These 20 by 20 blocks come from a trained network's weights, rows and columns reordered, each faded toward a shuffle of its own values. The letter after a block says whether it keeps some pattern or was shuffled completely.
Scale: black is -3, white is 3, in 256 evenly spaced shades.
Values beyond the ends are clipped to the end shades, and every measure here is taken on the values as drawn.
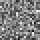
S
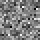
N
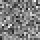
S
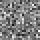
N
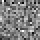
S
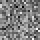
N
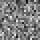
S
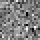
N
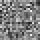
N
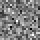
S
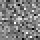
S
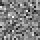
S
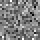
S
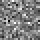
S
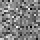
N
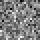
S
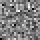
S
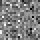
S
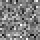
S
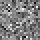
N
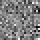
N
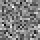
S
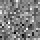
S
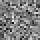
S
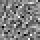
S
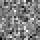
S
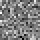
S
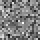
S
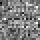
N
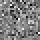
S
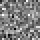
S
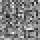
N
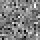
S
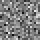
S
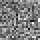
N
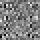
N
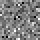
S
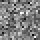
S
